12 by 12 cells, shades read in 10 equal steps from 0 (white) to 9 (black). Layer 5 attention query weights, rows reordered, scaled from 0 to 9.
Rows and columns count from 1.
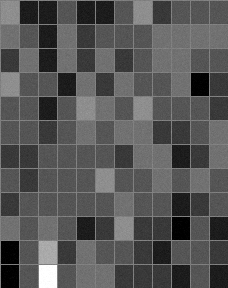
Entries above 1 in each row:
12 12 12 12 12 12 12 12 12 12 12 11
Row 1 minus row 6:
-2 2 1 0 3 2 1 -1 0 -1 0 1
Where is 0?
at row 12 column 3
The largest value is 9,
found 4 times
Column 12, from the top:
6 5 6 7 7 5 5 6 6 8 7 8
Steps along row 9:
down same same same same down up same up down down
